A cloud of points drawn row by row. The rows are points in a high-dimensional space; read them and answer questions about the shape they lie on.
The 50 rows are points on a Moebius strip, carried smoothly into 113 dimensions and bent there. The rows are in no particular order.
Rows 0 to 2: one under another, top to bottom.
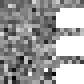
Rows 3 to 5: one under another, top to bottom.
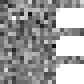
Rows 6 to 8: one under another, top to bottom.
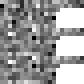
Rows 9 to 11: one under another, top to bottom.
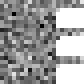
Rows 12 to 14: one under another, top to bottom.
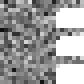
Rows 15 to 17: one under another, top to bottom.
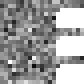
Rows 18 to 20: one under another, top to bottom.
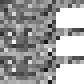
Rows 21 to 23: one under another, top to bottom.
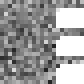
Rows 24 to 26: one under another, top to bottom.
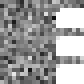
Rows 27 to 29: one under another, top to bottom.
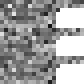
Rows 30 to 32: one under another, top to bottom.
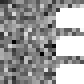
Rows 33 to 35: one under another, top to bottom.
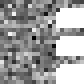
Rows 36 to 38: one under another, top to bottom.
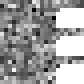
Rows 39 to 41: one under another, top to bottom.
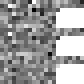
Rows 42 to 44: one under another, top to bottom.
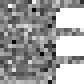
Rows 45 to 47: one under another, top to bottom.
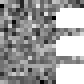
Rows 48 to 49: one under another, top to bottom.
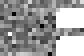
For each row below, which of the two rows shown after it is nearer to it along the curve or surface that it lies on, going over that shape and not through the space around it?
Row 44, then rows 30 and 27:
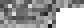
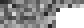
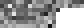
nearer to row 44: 27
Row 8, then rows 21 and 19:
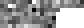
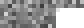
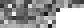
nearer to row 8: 19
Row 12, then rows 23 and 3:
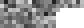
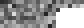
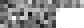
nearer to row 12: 3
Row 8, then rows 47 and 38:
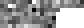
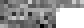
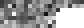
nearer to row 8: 38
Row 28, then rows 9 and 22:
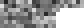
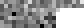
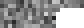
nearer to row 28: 9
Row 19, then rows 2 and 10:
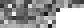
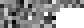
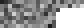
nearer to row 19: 10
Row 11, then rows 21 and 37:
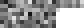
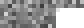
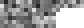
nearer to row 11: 37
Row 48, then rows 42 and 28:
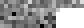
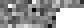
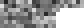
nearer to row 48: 28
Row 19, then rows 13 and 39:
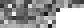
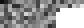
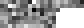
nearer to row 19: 13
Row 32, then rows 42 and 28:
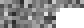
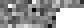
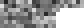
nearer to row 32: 42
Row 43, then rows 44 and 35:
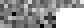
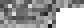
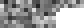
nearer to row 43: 35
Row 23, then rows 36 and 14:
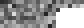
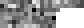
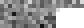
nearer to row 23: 36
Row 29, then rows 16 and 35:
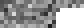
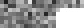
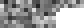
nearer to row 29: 35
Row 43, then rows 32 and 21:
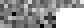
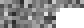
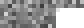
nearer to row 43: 21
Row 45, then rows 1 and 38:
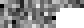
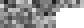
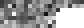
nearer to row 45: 38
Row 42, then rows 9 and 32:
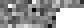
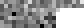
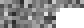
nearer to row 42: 32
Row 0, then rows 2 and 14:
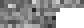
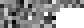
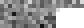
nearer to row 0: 2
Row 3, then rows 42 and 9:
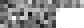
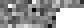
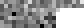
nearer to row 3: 9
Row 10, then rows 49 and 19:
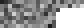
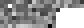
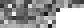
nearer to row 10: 19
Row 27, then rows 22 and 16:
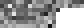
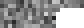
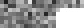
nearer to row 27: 22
